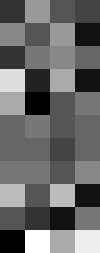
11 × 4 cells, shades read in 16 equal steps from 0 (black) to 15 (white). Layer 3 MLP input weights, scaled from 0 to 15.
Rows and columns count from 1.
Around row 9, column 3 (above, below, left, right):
5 1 5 1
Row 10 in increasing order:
1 3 5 7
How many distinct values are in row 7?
2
